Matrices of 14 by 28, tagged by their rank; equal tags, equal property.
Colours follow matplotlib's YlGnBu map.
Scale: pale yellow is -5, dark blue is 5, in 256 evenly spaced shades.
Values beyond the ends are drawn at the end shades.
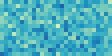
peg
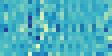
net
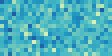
peg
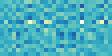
net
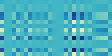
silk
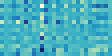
net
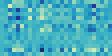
net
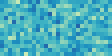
peg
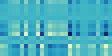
silk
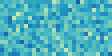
peg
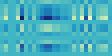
silk
